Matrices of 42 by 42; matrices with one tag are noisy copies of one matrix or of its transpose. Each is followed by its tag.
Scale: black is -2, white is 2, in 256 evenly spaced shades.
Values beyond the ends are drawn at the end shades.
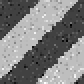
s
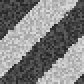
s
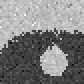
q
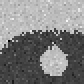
q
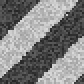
s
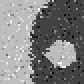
q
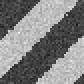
s
